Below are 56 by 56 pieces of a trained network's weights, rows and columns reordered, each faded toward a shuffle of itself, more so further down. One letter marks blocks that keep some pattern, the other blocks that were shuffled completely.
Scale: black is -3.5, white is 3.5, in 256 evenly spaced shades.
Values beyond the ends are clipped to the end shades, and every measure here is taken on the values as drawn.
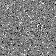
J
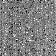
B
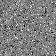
J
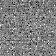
B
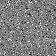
J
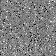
J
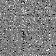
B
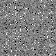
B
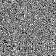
B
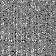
B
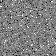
J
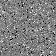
J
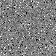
J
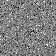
J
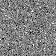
J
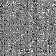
B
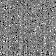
B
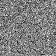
J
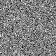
J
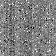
B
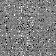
B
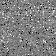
B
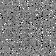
B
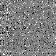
B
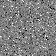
J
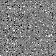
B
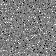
J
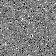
J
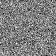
J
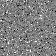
J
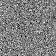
J
